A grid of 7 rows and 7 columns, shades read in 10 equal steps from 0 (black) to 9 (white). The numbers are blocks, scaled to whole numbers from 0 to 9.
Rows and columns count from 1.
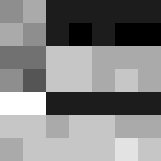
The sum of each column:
42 41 30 30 29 29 27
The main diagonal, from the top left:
5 5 7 7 1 6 7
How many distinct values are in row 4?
4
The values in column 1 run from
4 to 9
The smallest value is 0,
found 3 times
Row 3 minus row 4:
-1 1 0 0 0 -1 0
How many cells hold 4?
2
